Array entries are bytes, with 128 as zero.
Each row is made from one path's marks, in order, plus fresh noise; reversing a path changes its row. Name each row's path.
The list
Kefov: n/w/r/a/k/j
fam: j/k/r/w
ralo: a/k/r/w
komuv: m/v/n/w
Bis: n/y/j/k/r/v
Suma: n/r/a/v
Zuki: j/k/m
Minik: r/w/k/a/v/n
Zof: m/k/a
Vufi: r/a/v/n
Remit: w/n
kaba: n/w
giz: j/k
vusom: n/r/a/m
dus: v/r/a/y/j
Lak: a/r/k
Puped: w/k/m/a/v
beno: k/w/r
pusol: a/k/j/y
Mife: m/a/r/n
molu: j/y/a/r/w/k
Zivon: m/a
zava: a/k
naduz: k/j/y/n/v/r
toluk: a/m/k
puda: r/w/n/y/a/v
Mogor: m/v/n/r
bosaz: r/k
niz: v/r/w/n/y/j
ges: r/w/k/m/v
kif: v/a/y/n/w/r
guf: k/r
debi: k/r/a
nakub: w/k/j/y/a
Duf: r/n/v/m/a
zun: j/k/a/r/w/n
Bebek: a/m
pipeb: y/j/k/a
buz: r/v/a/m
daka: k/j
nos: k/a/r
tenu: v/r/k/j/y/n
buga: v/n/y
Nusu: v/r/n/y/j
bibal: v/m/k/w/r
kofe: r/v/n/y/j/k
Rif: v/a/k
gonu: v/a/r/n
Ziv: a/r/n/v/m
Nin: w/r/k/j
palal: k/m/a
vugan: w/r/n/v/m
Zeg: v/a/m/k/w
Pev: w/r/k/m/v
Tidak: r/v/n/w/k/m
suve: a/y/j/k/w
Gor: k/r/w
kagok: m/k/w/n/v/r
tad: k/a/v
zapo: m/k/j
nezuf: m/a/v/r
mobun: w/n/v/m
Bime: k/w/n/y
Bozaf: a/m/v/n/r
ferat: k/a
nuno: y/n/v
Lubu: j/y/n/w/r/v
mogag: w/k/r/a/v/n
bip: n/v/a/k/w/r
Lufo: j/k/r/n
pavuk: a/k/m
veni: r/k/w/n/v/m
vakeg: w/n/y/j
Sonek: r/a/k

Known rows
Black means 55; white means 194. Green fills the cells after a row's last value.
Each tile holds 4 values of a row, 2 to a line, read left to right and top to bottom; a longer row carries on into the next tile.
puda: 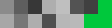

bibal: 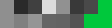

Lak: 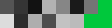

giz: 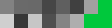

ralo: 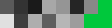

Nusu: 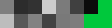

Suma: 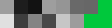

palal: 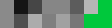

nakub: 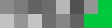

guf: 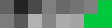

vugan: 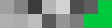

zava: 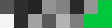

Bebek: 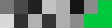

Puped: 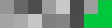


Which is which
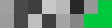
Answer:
Zivon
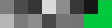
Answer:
niz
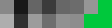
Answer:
naduz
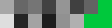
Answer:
Lubu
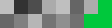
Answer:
kagok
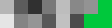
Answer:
kaba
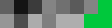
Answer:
debi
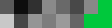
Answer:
tad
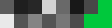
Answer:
Rif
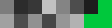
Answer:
kofe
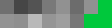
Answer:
beno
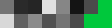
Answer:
Zeg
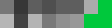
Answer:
daka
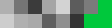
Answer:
mobun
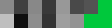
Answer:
pipeb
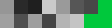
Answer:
Duf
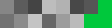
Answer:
ges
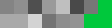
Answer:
Nin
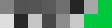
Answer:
zun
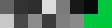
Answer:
dus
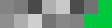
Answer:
Pev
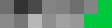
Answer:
Gor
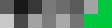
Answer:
ferat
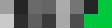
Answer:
nuno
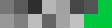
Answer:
Minik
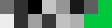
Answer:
Ziv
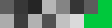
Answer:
Sonek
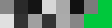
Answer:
Bozaf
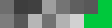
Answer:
bosaz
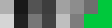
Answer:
Bis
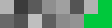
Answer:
zapo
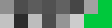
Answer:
Lufo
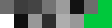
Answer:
suve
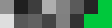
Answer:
buga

